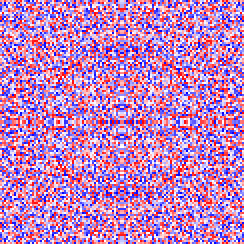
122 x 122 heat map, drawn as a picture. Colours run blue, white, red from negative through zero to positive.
Mirror symmetry: left to right and top to bottom. Seam: none. Histogram: flat. Average level on the scale: 50%.
